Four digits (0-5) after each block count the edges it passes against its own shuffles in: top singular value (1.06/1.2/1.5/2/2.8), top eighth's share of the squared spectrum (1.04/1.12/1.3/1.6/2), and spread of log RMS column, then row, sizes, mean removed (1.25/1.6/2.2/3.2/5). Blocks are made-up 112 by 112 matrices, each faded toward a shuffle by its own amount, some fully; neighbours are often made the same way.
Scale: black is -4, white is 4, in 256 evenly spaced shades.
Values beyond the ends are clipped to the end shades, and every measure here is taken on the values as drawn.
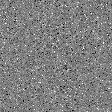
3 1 0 0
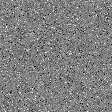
0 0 0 0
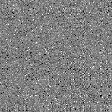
4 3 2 1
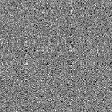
4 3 2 2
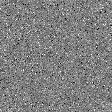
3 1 0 0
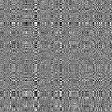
5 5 4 4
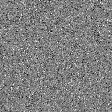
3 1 0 0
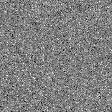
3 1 0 0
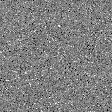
2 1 0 0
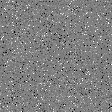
3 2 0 0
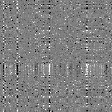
5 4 3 2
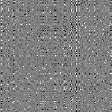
5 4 3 2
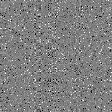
4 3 2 1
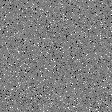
0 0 0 0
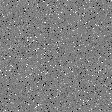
0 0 0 0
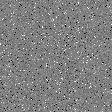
0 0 0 0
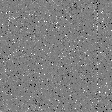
3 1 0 0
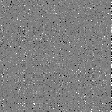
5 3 2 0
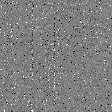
2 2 1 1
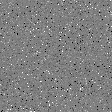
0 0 0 0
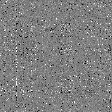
2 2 2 2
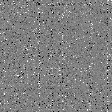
2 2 2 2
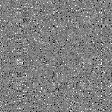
4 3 2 1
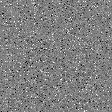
3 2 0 1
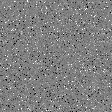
2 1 0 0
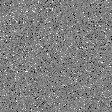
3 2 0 1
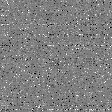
3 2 0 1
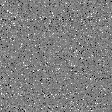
3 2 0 1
